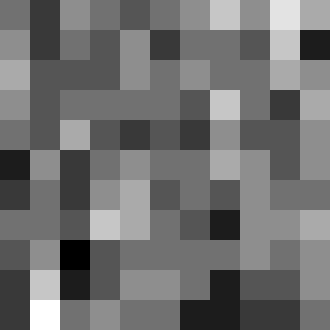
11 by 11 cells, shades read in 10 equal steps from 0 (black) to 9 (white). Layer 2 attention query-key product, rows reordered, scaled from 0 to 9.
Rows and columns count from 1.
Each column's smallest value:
1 2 0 3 2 2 1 1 2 2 1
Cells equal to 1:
7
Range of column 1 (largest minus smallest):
5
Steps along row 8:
same down up down down down down up same up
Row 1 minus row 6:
3 -3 3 0 -2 0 1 1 0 5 1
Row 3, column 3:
3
